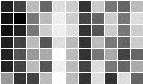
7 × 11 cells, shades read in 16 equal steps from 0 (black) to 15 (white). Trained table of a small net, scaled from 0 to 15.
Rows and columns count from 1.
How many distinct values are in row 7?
7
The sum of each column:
19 22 60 60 98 81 23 67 58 49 70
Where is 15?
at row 5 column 5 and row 7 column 5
